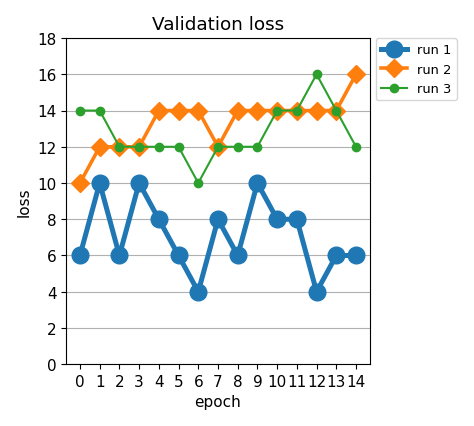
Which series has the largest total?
run 2
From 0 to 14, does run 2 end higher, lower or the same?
higher
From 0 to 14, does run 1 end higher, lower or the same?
the same
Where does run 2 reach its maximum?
14
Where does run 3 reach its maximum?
12
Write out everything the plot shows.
Title: Validation loss
x-axis: epoch, ticks 0 1 2 3 4 5 6 7 8 9 10 11 12 13 14
y-axis: loss, ticks 0 2 4 6 8 10 12 14 16 18
Legend: run 1, run 2, run 3
Values:
run 1: 6 10 6 10 8 6 4 8 6 10 8 8 4 6 6
run 2: 10 12 12 12 14 14 14 12 14 14 14 14 14 14 16
run 3: 14 14 12 12 12 12 10 12 12 12 14 14 16 14 12
